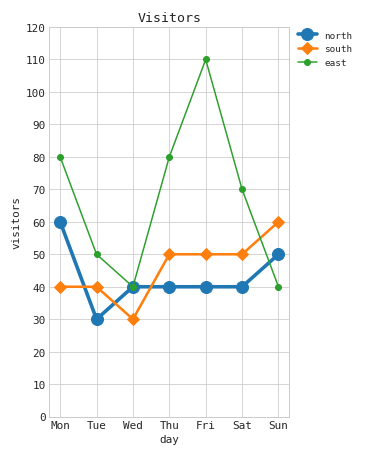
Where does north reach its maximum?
Mon
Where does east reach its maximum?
Fri
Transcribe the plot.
Title: Visitors
x-axis: day, ticks Mon Tue Wed Thu Fri Sat Sun
y-axis: visitors, ticks 0 10 20 30 40 50 60 70 80 90 100 110 120
Legend: north, south, east
Values:
north: 60 30 40 40 40 40 50
south: 40 40 30 50 50 50 60
east: 80 50 40 80 110 70 40
